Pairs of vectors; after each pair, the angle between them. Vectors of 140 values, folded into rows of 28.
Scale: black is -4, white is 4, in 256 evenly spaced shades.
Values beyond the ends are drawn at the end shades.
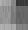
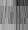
nearly parallel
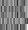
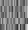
nearly parallel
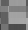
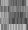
nearly opposite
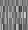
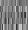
nearly opposite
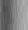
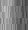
nearly opposite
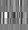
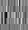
nearly opposite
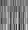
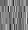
partly aligned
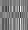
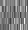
partly aligned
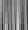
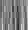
nearly opposite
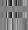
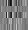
nearly parallel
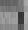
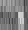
nearly opposite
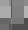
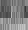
nearly opposite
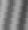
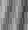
nearly parallel
